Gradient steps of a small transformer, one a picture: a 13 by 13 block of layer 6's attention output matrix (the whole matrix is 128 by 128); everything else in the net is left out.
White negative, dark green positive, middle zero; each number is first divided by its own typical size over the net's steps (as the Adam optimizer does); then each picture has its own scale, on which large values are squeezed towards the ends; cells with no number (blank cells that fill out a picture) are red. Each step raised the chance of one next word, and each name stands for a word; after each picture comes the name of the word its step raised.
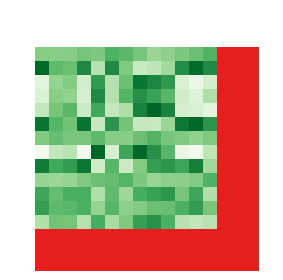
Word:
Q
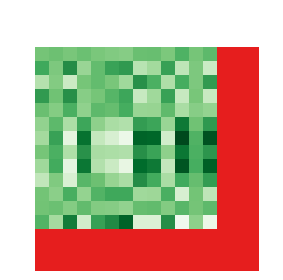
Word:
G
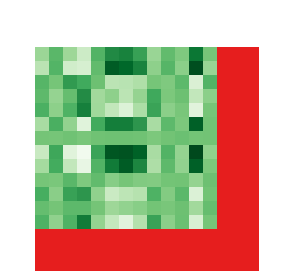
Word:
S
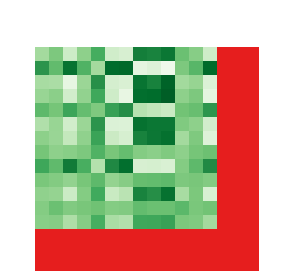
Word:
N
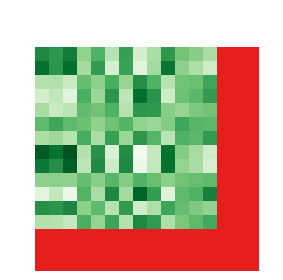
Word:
S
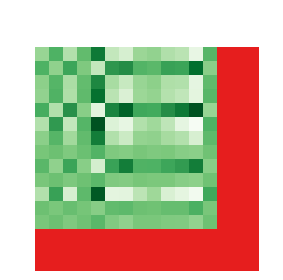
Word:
N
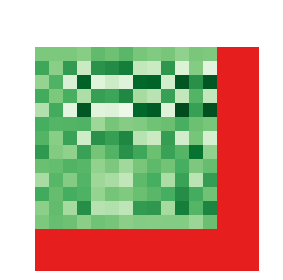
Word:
Q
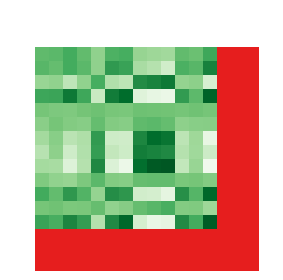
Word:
G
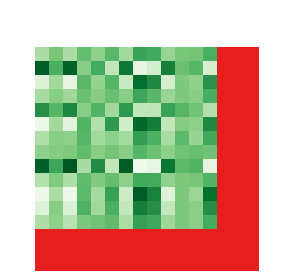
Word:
N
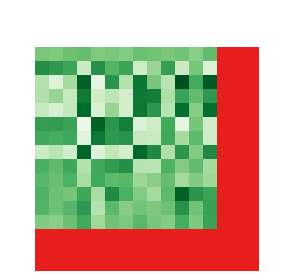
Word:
Q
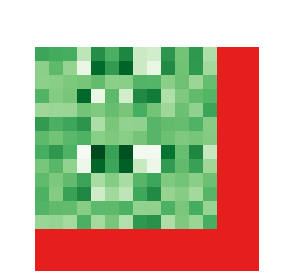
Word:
S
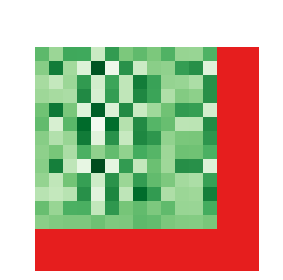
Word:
N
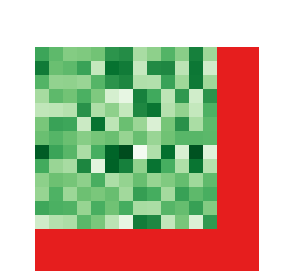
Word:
S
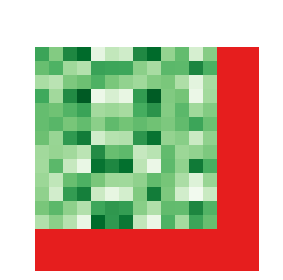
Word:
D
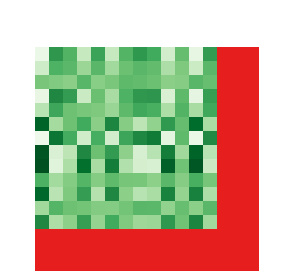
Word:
D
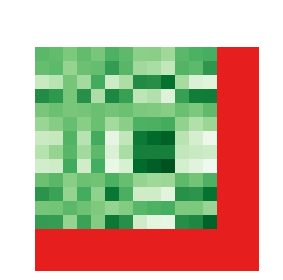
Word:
G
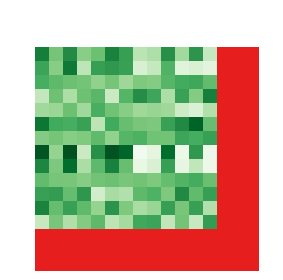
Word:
S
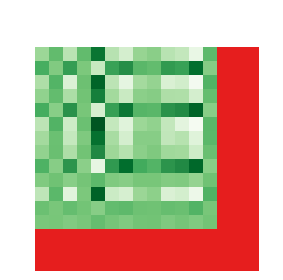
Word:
N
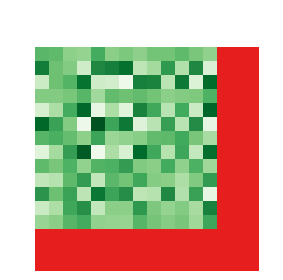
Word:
Q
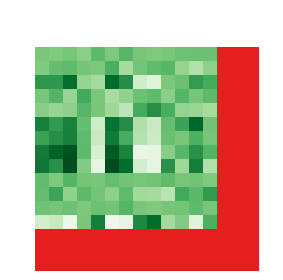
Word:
S
